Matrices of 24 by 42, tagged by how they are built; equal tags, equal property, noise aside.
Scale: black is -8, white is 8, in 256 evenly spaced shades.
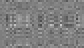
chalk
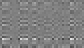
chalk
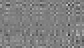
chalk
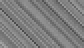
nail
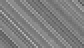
nail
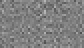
chalk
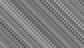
nail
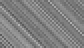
nail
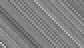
nail
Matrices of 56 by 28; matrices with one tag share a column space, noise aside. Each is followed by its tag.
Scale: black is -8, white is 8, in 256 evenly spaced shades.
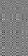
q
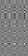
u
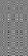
q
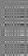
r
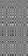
r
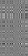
u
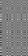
q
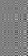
q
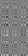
r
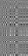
r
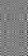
q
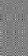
q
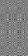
q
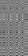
q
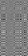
q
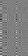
q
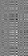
q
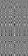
r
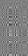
r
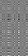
q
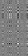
u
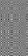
q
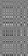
r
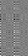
q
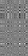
u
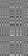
r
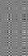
q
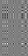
u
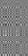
r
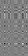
u
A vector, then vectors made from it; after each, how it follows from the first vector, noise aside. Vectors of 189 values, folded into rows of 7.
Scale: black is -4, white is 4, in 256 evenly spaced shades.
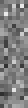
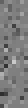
partly zeroed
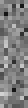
negated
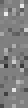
partly zeroed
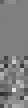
partly zeroed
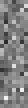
wrapped around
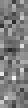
wrapped around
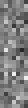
wrapped around
